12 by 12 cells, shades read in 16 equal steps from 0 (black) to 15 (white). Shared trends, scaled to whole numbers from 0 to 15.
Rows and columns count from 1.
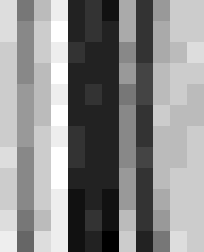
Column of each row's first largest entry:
4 4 4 4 4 4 4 4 4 4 4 1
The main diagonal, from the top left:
13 8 12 15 2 2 2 8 3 10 12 12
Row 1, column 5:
2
